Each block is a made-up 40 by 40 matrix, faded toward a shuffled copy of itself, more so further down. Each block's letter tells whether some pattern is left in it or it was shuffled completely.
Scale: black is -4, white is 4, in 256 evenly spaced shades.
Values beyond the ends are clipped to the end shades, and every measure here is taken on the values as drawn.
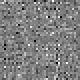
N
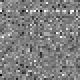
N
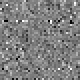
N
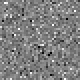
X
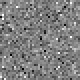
X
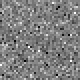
X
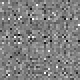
N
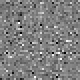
N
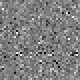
N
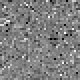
X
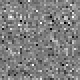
N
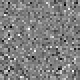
N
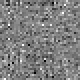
N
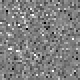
X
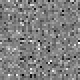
N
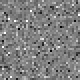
X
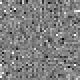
N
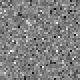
X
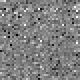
N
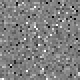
X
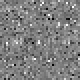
N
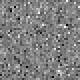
N
